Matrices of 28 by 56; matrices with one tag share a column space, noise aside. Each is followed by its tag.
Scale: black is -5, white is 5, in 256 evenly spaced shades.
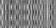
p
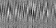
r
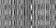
p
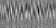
r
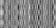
p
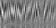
r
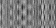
p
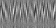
r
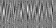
r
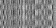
p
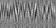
r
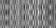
p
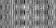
p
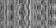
p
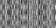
p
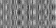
p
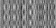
p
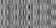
p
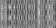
p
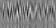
r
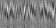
r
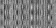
p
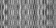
p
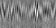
r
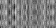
p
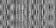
p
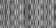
p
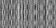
p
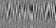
r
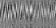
r
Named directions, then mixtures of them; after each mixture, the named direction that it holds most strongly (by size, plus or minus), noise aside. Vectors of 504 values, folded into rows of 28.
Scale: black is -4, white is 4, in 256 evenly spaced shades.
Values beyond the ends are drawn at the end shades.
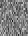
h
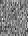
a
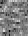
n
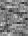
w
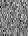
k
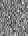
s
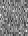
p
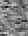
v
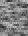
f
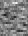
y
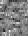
n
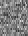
k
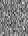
s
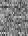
v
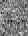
p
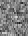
w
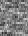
w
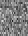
h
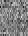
k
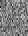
a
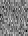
p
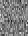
p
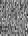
a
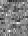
n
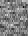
f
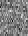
k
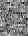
w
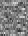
y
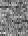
v
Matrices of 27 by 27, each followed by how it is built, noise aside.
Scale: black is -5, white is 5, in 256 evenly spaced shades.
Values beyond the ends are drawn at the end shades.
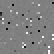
sparse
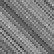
Toeplitz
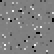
sparse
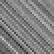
Toeplitz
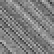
Toeplitz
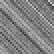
Toeplitz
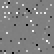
sparse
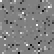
sparse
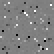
sparse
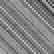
Toeplitz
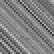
Toeplitz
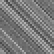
Toeplitz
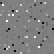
sparse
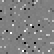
sparse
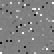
sparse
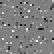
sparse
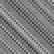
Toeplitz
